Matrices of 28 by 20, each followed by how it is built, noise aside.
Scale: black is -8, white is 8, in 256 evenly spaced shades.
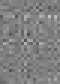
low rank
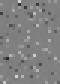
sparse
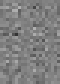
low rank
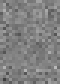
low rank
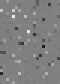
sparse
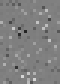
sparse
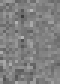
low rank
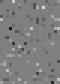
sparse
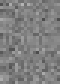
low rank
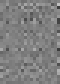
low rank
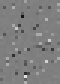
sparse
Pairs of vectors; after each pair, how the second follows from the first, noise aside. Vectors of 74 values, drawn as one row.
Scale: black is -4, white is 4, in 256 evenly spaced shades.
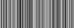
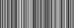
negated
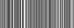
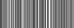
wrapped around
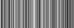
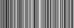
reversed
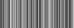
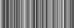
reversed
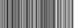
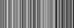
negated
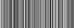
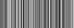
reversed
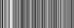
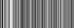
copied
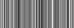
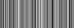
negated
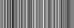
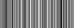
reversed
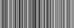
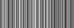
negated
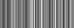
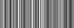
reversed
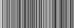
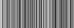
copied
